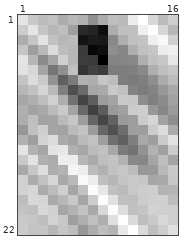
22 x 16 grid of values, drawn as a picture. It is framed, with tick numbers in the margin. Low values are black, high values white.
Calmest part: bottom right. Roughest part: top middle. Histogram: skewed, a long tail of low values. Average level on the scale: 70%. Grain: diagonal, down to the right. Ninth with the lowest average: top middle. Odd patch: lower, in the top middle.
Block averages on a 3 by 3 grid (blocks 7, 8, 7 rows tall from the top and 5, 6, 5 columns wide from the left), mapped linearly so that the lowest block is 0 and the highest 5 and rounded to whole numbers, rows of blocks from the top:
4 0 5
4 2 3
5 5 5
